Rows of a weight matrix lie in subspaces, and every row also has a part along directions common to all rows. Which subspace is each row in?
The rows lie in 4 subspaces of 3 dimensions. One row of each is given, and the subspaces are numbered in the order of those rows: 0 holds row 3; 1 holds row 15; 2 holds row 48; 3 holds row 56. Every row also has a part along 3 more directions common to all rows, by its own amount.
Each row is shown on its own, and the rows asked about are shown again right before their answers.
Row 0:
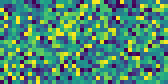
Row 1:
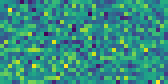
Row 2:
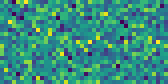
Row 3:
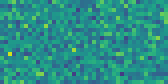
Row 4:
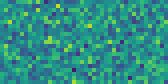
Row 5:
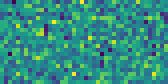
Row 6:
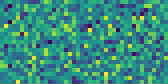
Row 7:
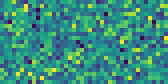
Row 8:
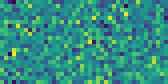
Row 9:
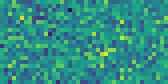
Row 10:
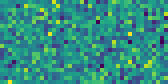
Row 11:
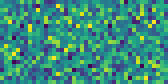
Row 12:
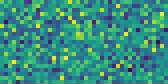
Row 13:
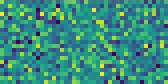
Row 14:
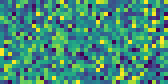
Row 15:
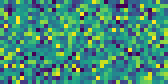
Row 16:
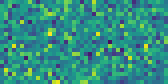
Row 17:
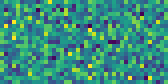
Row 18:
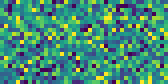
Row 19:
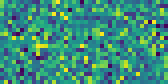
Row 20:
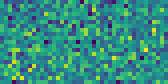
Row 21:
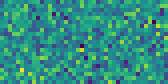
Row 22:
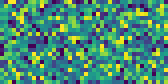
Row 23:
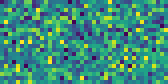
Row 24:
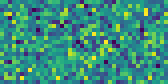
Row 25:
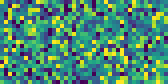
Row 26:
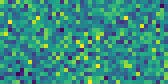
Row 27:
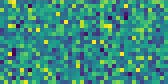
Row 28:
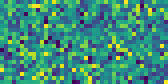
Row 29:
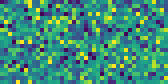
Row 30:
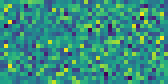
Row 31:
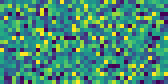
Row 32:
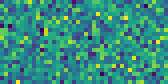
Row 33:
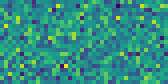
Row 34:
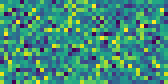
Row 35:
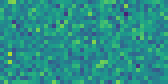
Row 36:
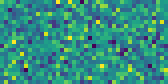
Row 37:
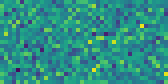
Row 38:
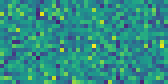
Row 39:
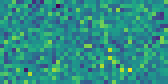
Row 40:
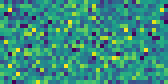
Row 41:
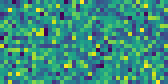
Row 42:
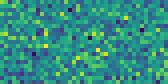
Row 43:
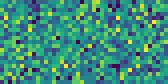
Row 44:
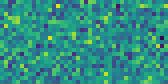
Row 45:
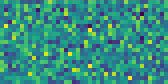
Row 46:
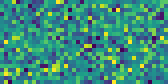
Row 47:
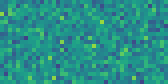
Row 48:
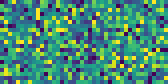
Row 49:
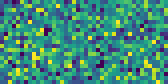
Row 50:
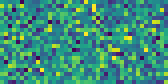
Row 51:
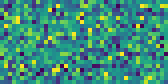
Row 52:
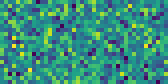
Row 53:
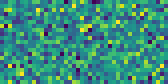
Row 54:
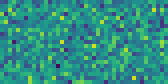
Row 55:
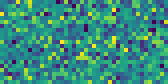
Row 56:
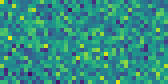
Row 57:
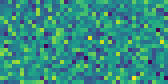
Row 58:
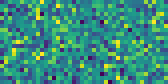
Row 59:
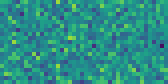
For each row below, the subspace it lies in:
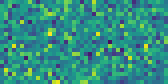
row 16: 3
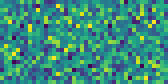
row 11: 1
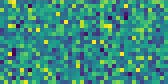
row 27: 0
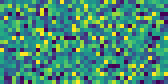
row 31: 0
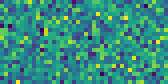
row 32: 2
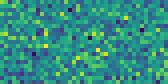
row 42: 3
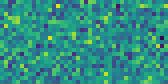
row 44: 1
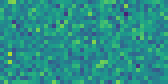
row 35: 0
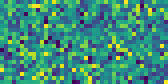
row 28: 1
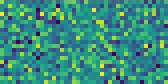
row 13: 2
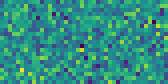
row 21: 3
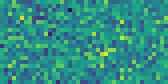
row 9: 3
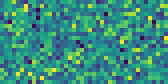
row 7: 3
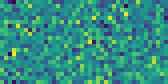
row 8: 0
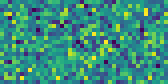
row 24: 0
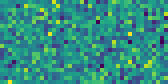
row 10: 3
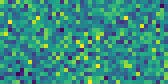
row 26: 3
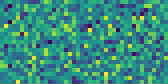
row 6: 1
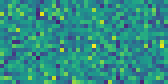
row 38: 2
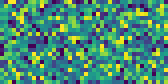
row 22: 3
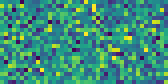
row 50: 0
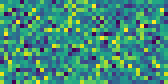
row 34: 0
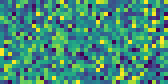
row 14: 3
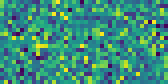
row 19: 3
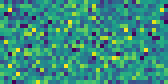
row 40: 0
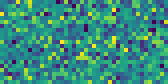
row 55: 2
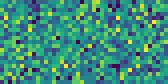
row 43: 1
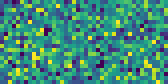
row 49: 0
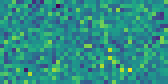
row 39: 2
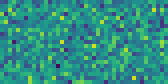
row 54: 2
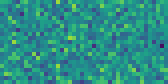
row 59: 2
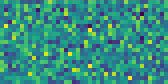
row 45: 1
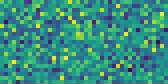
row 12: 2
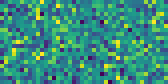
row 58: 2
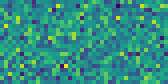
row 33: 1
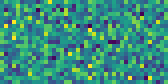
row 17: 1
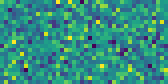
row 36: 2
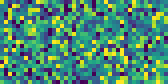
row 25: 3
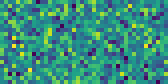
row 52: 3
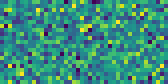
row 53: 1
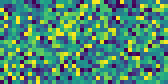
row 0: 1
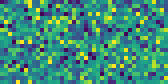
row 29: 2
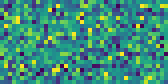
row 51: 1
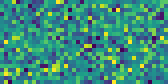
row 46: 2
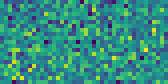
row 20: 0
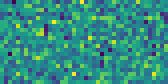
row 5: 0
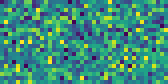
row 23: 2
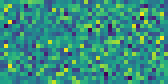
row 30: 1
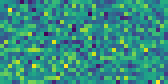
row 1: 0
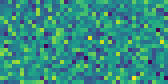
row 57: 3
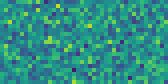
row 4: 1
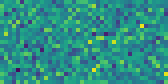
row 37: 0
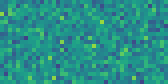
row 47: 2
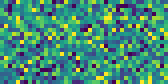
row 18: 1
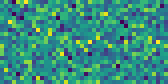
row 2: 3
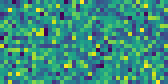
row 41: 0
